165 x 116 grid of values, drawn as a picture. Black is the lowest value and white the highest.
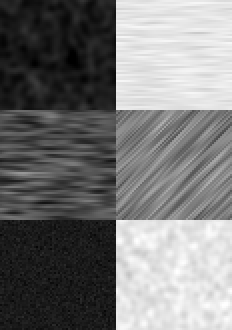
It is made of 3 by 2 panels. Panel 1,1: very low, blotchy, faint in contrast. Panel 1,2: very high, streaked across, faint in contrast. Panel 2,1: low, streaked across. Panel 2,2: middling, slanting up to the right. Panel 3,1: very low, fine-grained, faint in contrast. Panel 3,2: very high, blotchy, faint in contrast.
